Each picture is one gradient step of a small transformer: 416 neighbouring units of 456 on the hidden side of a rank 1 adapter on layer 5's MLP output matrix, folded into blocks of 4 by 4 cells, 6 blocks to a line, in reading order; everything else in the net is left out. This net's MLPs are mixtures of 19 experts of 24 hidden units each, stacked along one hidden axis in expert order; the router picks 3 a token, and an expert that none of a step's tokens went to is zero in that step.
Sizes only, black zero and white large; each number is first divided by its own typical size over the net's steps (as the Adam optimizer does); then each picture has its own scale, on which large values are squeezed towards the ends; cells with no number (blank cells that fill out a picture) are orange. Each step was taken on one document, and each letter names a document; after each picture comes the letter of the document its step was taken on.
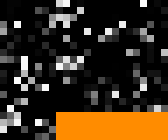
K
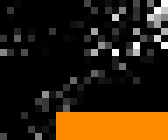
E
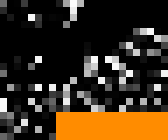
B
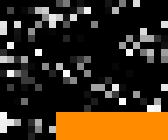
K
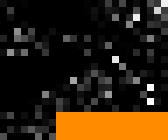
E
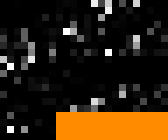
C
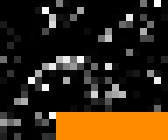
K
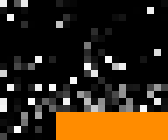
B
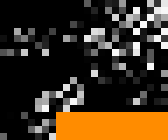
E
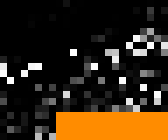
B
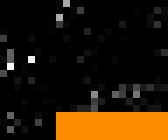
C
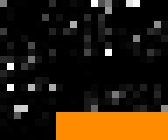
C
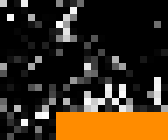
B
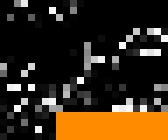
B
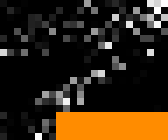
E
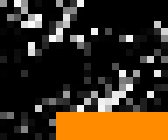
B
